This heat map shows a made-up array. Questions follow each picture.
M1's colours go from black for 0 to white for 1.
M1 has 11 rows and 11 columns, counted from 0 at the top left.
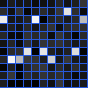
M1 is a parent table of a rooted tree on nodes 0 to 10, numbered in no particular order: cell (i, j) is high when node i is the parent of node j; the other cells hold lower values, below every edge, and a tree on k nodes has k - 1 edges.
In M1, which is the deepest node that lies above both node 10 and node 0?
2
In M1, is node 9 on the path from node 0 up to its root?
no
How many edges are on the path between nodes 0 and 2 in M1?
1
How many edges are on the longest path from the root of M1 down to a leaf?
2
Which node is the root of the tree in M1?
7
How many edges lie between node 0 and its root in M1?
2
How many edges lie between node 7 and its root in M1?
0
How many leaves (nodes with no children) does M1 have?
7
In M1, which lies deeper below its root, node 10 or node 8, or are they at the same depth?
the same depth
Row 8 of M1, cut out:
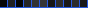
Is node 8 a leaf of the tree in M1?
yes
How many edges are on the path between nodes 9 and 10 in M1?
4
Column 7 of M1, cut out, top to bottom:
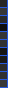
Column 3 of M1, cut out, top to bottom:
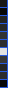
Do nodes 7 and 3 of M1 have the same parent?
no
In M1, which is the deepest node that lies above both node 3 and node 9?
6
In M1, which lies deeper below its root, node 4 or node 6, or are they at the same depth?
node 4
